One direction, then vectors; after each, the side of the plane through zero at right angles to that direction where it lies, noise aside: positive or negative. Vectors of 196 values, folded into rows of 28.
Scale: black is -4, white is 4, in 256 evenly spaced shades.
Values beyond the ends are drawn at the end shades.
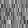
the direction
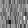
negative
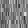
positive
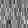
negative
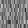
negative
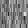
positive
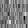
positive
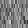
positive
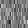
negative
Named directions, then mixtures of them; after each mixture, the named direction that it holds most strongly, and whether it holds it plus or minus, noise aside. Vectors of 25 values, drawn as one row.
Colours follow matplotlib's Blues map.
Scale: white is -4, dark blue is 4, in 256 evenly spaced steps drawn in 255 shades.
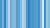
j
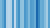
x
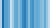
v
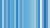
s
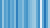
s, plus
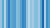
j, minus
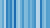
x, minus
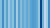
s, minus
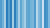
x, minus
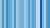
s, minus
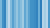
s, minus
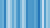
j, plus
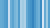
j, plus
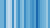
x, plus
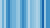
j, minus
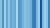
s, minus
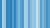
x, minus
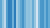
x, minus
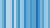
x, plus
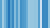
s, plus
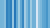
x, minus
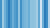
s, plus
